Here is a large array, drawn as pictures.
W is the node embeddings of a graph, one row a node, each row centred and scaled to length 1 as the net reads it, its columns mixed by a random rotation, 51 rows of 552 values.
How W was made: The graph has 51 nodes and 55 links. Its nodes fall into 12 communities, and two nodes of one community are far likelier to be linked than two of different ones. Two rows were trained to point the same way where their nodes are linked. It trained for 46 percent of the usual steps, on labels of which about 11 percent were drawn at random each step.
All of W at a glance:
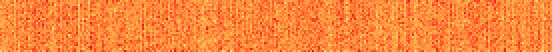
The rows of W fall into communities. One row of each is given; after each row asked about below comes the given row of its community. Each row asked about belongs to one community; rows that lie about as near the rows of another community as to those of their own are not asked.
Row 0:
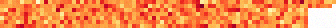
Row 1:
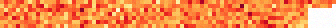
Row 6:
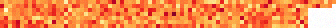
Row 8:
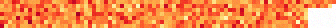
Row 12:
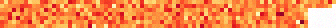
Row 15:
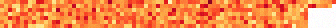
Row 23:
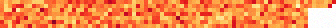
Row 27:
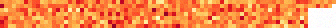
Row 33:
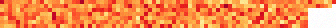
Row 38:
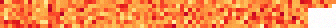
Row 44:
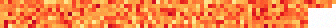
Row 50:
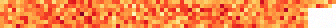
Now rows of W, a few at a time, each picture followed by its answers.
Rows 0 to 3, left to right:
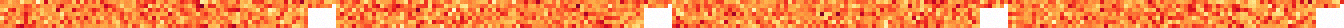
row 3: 33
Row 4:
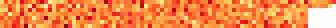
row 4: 15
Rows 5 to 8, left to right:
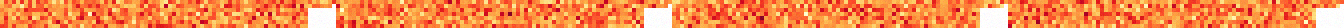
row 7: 50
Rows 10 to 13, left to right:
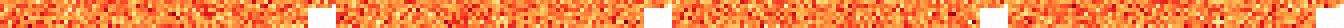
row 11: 27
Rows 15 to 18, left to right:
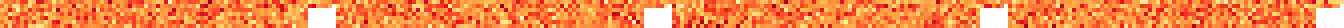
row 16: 12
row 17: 6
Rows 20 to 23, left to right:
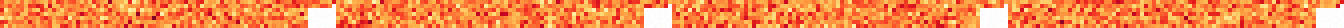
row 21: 0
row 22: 1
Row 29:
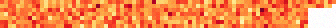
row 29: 44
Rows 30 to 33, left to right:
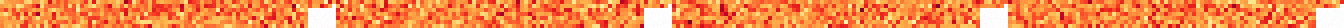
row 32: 38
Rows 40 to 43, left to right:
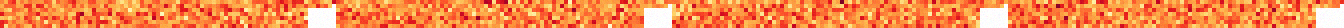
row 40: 8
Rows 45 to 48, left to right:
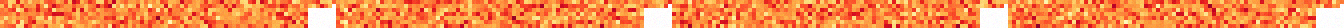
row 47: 27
